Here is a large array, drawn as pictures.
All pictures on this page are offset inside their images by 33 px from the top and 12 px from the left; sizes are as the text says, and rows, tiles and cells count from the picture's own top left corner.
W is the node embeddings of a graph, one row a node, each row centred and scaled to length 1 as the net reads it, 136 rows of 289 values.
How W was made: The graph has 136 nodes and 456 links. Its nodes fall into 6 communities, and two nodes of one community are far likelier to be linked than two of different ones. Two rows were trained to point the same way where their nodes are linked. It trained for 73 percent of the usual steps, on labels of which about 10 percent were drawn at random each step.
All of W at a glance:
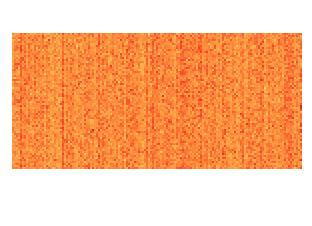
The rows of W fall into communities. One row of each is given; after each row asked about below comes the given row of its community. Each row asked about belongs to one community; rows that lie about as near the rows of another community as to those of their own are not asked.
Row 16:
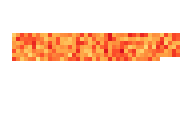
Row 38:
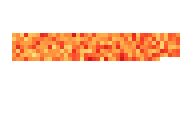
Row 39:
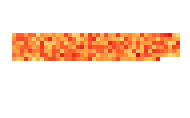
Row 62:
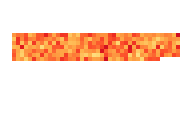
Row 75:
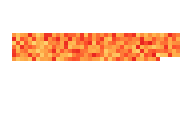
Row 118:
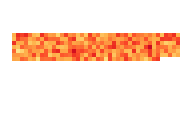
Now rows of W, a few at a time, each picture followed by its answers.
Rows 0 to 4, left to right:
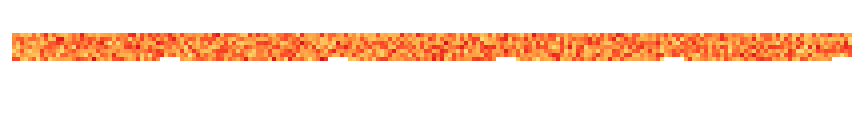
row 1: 62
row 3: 39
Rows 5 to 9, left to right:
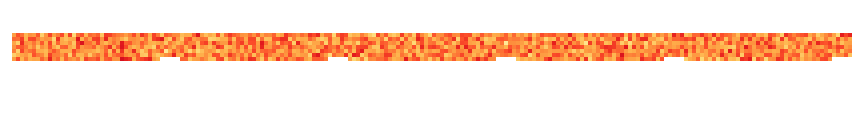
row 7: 62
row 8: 62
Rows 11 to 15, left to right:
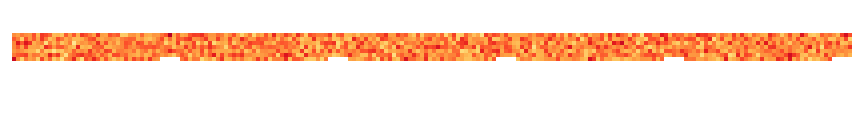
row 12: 39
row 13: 39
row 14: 39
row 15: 39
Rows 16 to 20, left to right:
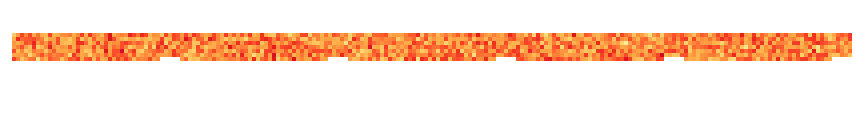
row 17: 16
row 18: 38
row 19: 62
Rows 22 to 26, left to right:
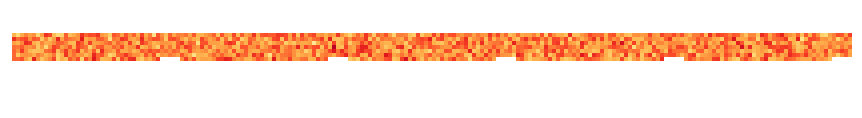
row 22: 75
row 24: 39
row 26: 62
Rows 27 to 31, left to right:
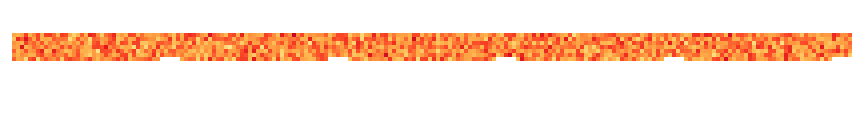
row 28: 118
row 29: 39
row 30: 39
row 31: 16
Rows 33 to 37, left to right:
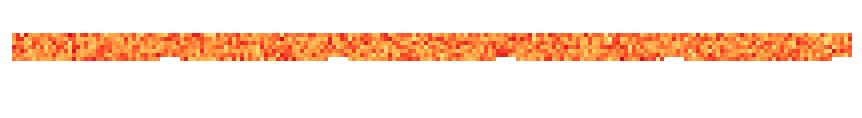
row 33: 38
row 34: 16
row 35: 16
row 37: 62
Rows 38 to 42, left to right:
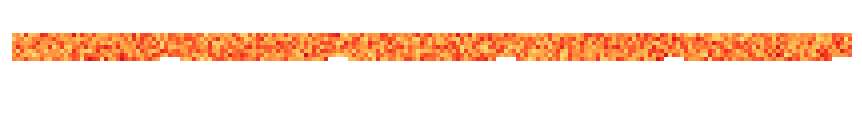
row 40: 38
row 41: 75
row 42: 62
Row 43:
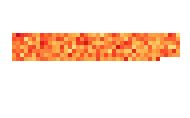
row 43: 16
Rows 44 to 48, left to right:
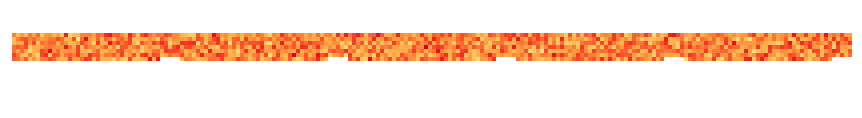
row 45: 39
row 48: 38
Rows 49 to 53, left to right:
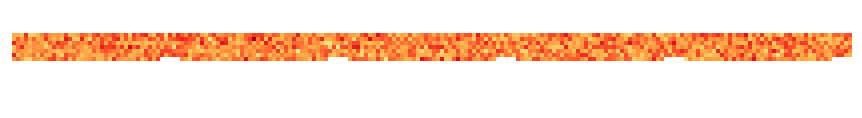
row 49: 75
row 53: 16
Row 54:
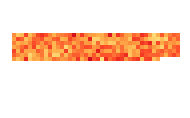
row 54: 38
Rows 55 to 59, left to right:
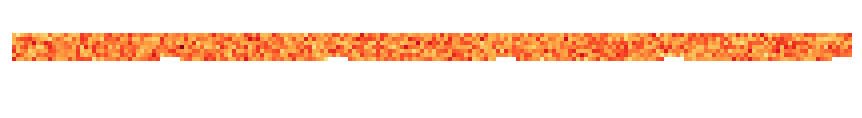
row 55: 62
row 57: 62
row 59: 16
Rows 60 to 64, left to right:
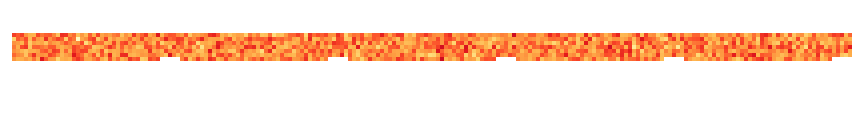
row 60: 118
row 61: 118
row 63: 62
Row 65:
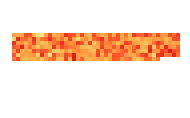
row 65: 16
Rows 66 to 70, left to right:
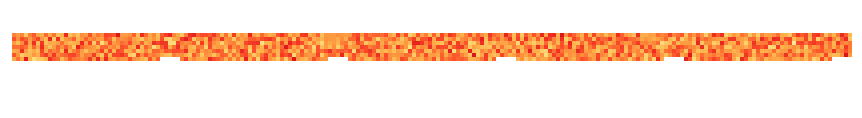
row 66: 39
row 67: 16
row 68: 39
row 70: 118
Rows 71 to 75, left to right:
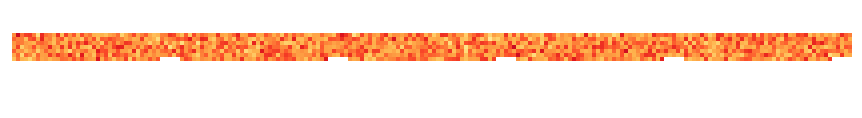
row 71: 16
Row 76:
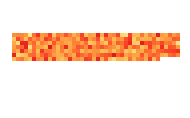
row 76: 39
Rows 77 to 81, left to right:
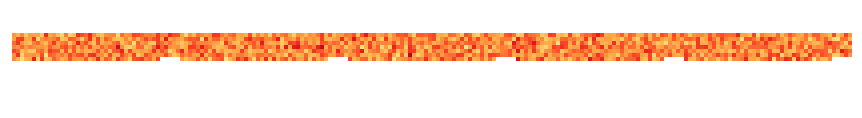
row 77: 38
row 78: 39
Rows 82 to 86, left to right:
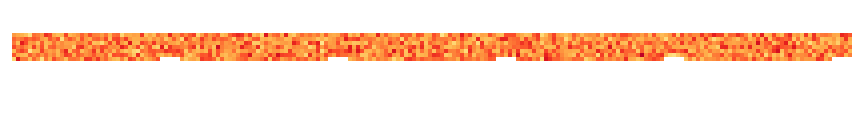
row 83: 38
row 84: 62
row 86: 16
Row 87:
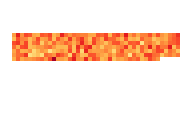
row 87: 118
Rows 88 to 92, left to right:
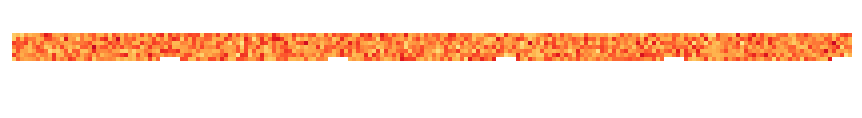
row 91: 118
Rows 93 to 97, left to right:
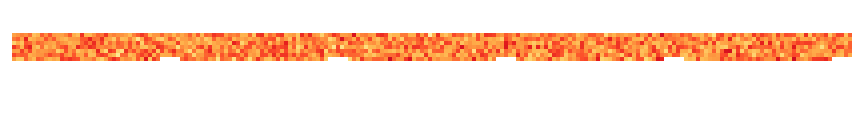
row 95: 118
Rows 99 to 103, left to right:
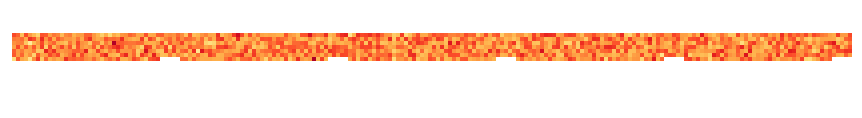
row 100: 16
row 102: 39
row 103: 16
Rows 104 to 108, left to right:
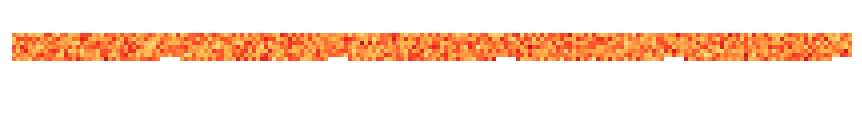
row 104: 62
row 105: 16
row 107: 38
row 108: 38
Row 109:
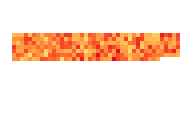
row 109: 62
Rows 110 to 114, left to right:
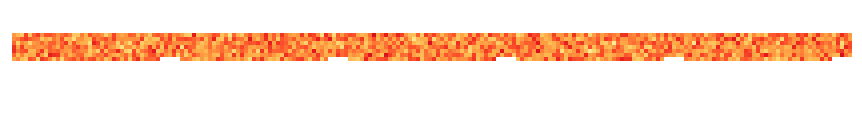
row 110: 62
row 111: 75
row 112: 62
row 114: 118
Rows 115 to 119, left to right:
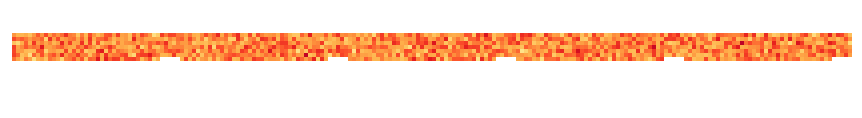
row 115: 38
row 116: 16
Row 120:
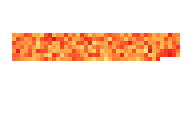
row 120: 16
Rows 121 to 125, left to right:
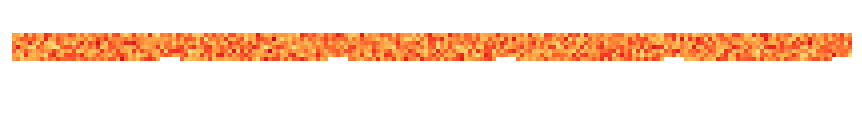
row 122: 38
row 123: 62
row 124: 62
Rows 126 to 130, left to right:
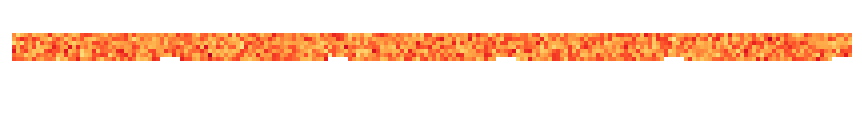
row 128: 38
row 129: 39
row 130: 16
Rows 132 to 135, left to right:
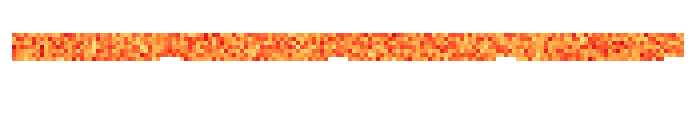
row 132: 38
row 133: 39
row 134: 38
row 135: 39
